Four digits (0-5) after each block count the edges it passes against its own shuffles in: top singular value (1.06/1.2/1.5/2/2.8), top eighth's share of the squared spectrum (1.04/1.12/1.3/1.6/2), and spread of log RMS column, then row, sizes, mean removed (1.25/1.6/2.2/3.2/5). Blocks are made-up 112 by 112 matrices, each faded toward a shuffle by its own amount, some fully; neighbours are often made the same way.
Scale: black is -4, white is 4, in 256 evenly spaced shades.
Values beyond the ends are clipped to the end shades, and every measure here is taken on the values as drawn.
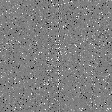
4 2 1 0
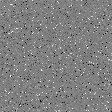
0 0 0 0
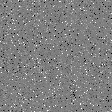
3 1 0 0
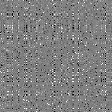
5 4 3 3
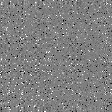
4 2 1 1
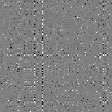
5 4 2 2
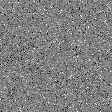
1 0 0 0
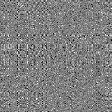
5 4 3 2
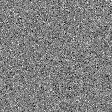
3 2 0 0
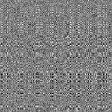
5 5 3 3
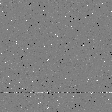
3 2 0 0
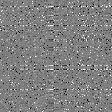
5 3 2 2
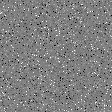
0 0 0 0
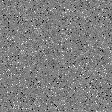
3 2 0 0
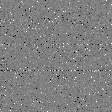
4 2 0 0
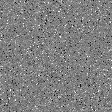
2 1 0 0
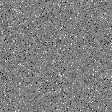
3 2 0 0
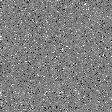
3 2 1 0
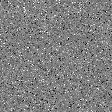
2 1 0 0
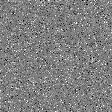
3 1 0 0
